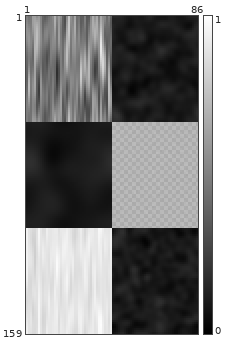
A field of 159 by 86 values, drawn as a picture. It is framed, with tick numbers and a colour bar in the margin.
It is made of 3 by 2 panels. Panel 1,1: middling, streaked downward, strong in contrast. Panel 1,2: very low, blotchy, faint in contrast. Panel 2,1: very low, smooth, faint in contrast. Panel 2,2: high, checkered, faint in contrast. Panel 3,1: very high, streaked downward, faint in contrast. Panel 3,2: very low, blotchy, faint in contrast.
